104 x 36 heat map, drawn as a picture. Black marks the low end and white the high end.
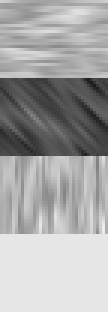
The table splits into 4 rows of 1 panel. Panel 1,1: high, streaked across. Panel 2,1: low, slanting down to the right. Panel 3,1: high, streaked downward. Panel 4,1: very high, flat.
